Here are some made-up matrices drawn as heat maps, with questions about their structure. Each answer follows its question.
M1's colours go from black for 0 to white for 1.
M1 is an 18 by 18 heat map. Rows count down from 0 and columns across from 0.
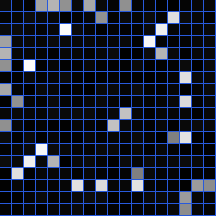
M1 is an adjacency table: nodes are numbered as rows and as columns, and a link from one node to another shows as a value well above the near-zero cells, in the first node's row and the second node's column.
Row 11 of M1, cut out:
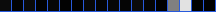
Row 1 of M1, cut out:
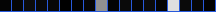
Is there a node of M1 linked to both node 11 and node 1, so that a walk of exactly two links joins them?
yes
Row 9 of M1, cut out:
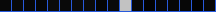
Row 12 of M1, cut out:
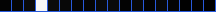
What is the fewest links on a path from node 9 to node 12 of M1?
4
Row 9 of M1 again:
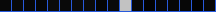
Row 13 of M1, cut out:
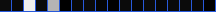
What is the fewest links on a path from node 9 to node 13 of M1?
4
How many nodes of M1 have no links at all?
0
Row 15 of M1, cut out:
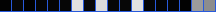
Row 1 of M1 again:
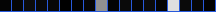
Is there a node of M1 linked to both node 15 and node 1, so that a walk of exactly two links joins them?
yes
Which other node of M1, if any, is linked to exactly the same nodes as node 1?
none
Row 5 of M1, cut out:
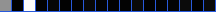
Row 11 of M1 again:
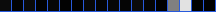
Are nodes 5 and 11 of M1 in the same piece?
no
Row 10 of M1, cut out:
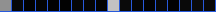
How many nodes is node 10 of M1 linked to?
2
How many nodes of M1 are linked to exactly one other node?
6
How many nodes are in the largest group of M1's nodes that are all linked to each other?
2
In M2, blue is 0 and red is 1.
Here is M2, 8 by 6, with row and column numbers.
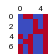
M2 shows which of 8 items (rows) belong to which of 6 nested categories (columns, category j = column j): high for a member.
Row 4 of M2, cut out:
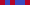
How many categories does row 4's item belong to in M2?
3
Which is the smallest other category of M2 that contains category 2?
5
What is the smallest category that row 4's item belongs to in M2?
0
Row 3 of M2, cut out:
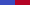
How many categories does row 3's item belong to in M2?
3
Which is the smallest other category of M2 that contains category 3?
5
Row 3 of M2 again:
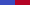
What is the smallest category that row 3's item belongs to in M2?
4
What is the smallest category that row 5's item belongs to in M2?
1
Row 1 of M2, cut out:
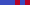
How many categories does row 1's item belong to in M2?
2
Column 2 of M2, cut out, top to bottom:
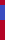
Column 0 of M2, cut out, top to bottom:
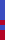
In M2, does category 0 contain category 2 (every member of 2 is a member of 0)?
no
